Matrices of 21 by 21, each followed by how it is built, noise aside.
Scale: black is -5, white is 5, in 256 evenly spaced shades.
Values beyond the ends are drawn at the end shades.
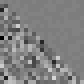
lower triangular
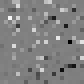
sparse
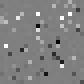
sparse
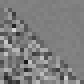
lower triangular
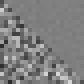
lower triangular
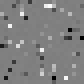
sparse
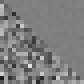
lower triangular
